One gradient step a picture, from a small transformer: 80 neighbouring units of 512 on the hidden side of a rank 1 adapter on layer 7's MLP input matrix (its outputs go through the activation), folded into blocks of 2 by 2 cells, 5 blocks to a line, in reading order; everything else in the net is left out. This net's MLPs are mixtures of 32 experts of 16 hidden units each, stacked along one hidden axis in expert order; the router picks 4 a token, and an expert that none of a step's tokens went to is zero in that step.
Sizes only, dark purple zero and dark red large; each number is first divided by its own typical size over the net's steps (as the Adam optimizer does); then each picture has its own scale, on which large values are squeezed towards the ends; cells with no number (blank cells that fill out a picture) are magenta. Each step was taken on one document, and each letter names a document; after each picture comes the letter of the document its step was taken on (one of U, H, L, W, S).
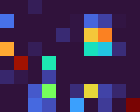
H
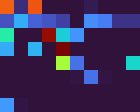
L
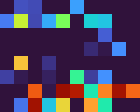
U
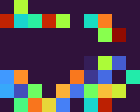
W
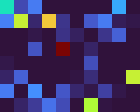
W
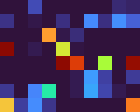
L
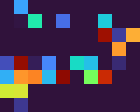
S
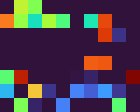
W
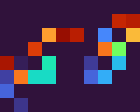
S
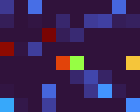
L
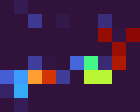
S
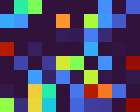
H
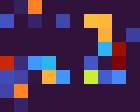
S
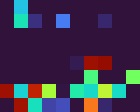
W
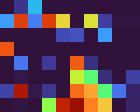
U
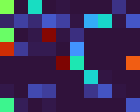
L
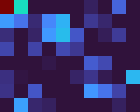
W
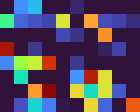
U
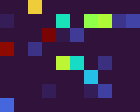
L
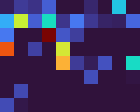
L
